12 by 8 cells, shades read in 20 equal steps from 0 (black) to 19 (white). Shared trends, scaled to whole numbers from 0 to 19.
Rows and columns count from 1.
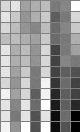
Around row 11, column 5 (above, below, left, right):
19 19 6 1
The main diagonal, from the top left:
16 15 11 12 16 5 7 5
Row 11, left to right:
17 9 17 6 17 1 8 0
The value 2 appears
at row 10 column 6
